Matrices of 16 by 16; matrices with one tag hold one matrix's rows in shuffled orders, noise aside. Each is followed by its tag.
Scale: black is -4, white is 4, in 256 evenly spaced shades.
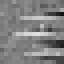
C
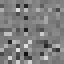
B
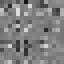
B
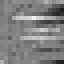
C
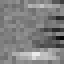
C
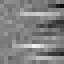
C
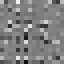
B
